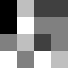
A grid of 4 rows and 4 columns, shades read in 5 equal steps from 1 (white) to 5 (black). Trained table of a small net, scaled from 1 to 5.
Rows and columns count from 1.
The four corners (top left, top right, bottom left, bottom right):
5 4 1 2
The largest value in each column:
5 3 4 4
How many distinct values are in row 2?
3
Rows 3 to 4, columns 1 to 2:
3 2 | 1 3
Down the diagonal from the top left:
5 1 4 2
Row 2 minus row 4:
4 -2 2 1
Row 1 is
5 2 4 4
